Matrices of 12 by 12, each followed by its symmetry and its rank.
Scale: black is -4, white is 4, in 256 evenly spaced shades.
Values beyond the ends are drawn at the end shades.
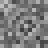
symmetric, full rank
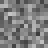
neither, full rank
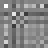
symmetric, rank two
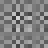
symmetric, rank one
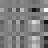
neither, rank one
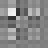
symmetric, rank one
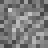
symmetric, full rank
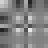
symmetric, rank one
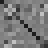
symmetric, full rank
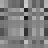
neither, rank one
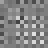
symmetric, rank two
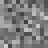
neither, full rank
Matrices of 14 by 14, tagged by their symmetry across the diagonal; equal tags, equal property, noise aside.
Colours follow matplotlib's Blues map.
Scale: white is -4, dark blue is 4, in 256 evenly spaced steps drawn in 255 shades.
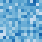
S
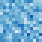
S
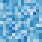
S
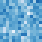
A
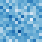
S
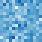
A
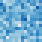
S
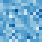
S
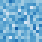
A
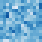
S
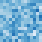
A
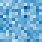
A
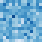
A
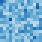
A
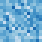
S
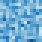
S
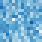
A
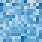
A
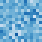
S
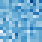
S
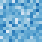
A
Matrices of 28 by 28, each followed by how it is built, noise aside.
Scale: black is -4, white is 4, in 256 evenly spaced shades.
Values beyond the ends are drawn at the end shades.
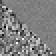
lower triangular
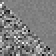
lower triangular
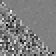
lower triangular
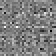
low rank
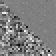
lower triangular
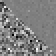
lower triangular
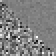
lower triangular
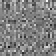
low rank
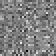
low rank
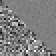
lower triangular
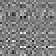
low rank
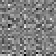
low rank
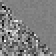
lower triangular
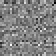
low rank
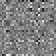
low rank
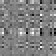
low rank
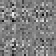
low rank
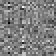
low rank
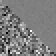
lower triangular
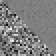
lower triangular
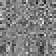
low rank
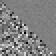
lower triangular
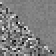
lower triangular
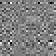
low rank
